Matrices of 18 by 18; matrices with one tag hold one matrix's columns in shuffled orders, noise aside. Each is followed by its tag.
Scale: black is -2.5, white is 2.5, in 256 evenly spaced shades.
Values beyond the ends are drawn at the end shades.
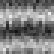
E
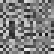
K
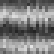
E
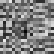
K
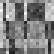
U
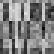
U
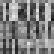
U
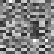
K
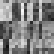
U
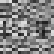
K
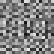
K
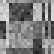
U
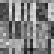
U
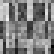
U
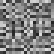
K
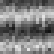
E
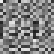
K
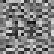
K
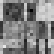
U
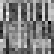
U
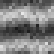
E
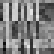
U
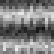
E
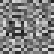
K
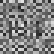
K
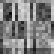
U
